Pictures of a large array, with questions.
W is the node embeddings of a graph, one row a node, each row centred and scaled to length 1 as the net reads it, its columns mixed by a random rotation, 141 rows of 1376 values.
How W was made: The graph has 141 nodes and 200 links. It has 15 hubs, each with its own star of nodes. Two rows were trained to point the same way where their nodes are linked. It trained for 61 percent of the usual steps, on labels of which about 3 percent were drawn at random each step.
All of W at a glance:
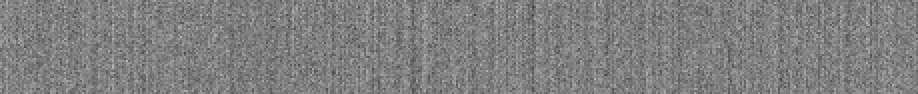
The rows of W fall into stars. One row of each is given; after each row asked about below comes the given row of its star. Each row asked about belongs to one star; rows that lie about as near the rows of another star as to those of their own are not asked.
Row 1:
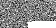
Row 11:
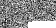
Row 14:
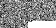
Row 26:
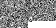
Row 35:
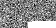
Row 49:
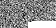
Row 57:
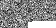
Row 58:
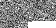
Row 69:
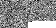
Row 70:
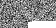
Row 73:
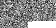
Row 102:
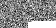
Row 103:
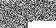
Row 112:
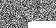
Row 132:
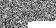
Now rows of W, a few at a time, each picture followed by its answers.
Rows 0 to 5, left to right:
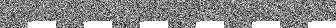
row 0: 132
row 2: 1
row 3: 73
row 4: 49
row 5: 102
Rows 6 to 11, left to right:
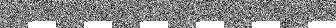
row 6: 35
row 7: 1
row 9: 69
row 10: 35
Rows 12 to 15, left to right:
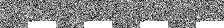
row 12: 58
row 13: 69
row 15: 26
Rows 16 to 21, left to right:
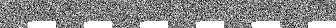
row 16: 103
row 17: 103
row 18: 103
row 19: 26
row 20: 35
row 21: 69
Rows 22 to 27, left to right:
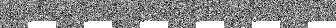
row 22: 57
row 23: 57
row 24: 14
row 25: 112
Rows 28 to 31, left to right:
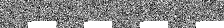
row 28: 112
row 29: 103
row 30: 57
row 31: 35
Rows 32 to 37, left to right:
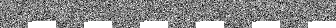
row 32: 102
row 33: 26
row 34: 26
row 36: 132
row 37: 58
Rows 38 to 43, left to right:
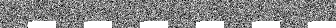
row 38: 103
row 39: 70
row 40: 70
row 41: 70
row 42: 1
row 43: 73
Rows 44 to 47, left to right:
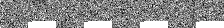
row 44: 58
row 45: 132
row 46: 57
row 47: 112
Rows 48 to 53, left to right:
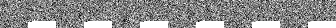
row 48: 14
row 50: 35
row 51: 49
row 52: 1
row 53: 1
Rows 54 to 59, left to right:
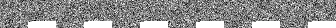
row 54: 132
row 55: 103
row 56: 112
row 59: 58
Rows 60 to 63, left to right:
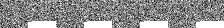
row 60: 112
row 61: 1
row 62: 35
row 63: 103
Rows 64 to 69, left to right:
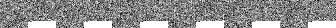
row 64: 58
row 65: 35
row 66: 49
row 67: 11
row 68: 112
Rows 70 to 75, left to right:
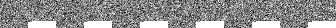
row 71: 35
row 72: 57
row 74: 26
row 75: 102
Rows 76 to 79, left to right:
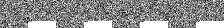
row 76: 11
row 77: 102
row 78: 57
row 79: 112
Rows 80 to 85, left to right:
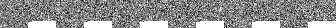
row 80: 102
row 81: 57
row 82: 35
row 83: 49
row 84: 49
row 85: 58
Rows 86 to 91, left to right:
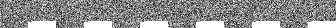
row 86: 132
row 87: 11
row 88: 69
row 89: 73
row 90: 73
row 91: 102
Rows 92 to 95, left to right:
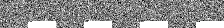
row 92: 11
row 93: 103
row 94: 58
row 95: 26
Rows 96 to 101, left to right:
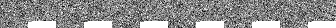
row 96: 49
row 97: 58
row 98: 73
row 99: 132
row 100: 35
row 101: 49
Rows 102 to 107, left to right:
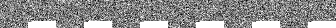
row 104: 26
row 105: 112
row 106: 69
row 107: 57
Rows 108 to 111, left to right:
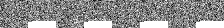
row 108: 14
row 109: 69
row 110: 70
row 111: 70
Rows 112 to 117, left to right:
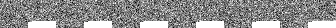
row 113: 57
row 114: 102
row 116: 26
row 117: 11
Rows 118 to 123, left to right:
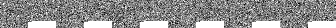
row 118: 112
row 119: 70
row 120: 112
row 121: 11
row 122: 11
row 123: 1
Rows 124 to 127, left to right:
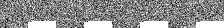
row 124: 11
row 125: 26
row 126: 73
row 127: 11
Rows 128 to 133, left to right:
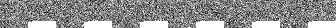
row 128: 14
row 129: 35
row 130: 1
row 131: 70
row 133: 112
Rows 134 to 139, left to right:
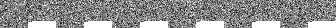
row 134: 26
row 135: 11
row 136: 132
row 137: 103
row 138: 57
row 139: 49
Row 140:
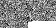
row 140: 14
